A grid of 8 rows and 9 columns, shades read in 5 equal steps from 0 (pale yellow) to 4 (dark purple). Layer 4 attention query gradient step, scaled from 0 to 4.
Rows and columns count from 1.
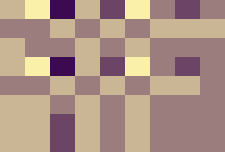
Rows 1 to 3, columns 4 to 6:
1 3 0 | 2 1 2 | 1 2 1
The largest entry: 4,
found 2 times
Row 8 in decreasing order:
3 2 2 2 2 1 1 1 1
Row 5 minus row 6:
1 1 -1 1 -1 1 -1 -1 0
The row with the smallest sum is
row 2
